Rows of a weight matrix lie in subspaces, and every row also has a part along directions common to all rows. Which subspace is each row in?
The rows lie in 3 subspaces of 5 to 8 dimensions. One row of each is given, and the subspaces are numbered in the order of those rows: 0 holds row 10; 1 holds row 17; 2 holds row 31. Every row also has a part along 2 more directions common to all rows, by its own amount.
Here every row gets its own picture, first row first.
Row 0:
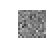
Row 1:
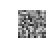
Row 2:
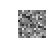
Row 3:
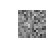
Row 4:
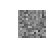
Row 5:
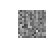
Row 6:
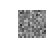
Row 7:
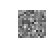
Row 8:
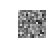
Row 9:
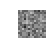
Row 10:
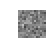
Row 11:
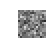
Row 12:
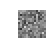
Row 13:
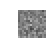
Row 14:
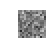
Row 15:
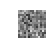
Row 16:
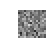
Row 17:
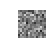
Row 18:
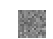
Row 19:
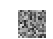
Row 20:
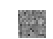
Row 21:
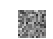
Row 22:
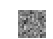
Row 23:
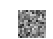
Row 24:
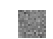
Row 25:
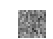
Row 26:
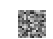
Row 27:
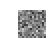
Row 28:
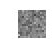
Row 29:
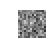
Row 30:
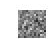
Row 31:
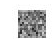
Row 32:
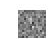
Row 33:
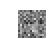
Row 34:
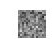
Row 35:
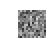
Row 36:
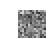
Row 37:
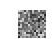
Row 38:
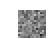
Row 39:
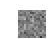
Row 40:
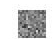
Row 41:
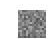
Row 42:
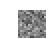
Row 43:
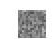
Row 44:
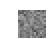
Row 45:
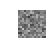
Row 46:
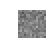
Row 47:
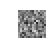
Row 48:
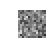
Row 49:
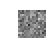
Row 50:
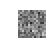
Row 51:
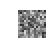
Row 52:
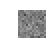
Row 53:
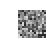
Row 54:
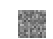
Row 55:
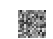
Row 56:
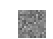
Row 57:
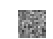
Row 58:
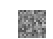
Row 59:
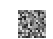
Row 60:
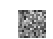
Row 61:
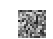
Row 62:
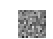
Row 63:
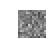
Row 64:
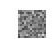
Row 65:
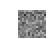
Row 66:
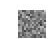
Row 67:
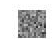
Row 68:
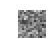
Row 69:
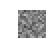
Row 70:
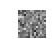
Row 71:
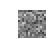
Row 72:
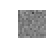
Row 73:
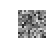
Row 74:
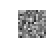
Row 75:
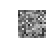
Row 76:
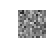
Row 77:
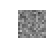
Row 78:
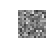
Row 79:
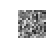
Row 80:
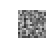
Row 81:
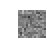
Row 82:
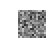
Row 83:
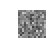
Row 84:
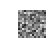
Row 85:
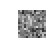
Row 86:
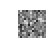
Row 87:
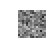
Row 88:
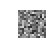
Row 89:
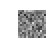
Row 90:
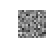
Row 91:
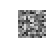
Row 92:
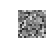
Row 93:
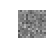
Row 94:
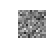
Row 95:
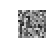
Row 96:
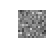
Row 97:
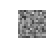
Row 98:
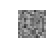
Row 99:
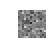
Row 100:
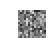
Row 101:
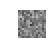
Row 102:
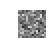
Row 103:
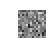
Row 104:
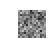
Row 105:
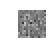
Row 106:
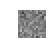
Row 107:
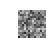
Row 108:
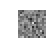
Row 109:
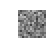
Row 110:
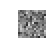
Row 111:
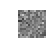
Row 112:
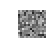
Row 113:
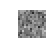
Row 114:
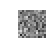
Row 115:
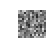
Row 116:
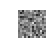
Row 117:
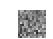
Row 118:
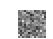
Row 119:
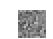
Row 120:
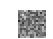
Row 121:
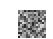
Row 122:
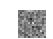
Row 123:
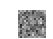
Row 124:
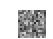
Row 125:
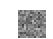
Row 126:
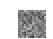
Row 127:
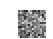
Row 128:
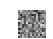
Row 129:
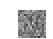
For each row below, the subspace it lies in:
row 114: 2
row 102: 2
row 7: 1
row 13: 0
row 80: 0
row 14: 1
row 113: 2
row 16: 0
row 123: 2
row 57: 2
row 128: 1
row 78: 1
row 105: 0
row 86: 2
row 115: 0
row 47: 2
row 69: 1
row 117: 2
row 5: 2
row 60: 2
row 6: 1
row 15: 0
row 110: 1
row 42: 1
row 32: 1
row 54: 0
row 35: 1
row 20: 2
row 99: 0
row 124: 2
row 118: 1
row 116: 1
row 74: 1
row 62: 1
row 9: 2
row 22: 0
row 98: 0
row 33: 2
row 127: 2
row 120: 2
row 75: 2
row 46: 1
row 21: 1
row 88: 2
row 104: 0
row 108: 1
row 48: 2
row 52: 1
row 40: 2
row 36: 0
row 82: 2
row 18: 0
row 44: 0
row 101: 0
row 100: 1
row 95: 0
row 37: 2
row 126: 1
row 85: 0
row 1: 0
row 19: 2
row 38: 0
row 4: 2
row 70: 0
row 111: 2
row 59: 2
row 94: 0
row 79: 0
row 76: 1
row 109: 1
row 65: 1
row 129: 1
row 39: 0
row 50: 2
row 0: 2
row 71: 1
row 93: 2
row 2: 0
